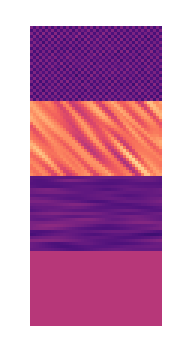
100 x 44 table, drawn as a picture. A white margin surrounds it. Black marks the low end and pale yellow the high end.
It is made of 4 by 1 panels. Panel 1,1: low, checkered. Panel 2,1: high, slanting down to the right. Panel 3,1: low, streaked across, faint in contrast. Panel 4,1: middling, flat.
